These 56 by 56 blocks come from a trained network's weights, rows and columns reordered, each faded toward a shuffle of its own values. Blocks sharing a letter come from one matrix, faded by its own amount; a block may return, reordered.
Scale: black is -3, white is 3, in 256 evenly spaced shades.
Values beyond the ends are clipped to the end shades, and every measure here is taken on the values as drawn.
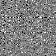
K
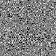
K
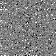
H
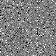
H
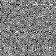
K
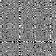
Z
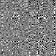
Z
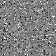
H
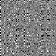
Z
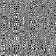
Z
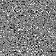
K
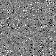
H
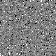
H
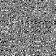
K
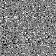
K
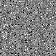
K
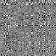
Z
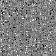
H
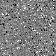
H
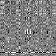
Z
